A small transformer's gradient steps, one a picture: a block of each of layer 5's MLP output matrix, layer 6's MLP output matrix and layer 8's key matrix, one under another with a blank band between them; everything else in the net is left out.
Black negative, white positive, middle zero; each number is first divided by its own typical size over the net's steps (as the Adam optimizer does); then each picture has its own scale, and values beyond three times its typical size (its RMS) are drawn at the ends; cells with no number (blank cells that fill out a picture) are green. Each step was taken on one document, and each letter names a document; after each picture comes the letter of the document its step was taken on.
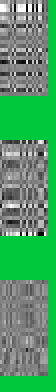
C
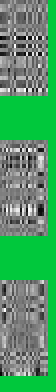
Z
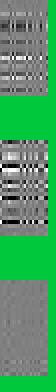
C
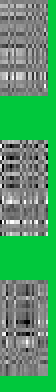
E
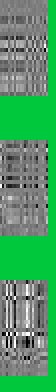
E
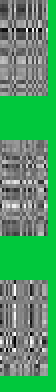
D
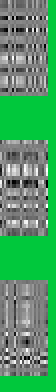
E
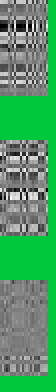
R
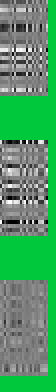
C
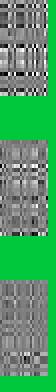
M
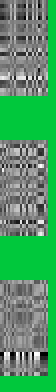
Z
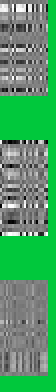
C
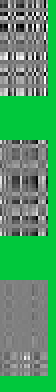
M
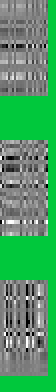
E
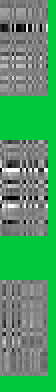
C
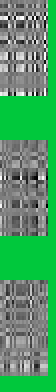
M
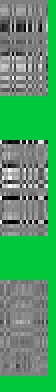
C
